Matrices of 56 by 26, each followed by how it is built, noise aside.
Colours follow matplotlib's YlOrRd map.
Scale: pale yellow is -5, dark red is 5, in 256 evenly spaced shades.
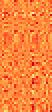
low rank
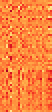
low rank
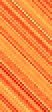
Toeplitz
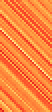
Toeplitz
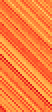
Toeplitz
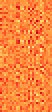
low rank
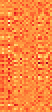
low rank
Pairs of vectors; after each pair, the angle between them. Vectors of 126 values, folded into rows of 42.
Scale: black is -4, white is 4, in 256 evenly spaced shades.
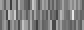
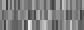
orthogonal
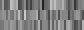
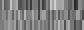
nearly parallel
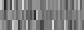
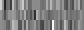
nearly parallel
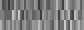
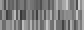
partly aligned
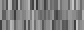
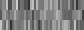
nearly opposite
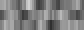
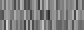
orthogonal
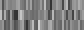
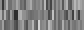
nearly parallel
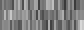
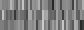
partly opposed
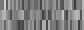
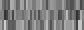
partly opposed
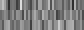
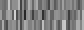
partly opposed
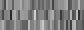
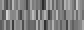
orthogonal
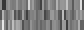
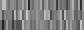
nearly opposite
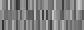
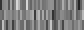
nearly opposite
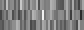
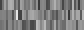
partly aligned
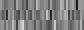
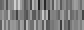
orthogonal
